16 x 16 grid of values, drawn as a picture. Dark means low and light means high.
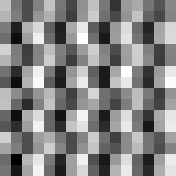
Upright stripes repeat 4 times across the table. On average the colour sits 50% of the way up the scale. No overall slope runs across the table.
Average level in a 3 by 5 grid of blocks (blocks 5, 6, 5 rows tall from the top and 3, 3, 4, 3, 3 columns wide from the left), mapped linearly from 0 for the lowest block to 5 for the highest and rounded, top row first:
13341
03252
03252
